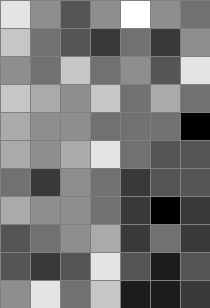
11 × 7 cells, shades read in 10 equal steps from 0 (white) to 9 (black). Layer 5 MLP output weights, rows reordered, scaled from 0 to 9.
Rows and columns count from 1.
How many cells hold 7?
10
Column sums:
39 49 48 40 59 67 63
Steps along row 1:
up up down down up up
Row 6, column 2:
4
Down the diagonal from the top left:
1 5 2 2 5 6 6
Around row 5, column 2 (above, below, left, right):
3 4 3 4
